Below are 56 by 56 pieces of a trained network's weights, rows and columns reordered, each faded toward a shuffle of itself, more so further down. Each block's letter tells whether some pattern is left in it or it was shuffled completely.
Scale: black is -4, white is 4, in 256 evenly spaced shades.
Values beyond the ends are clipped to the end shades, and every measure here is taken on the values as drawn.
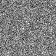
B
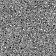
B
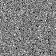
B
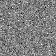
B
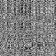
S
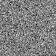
B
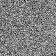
B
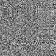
S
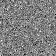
B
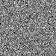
B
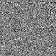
S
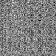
S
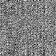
S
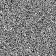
B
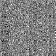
S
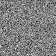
B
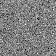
B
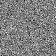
B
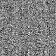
S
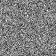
B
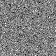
B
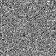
S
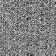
S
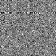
S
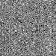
S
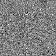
S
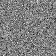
B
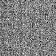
S
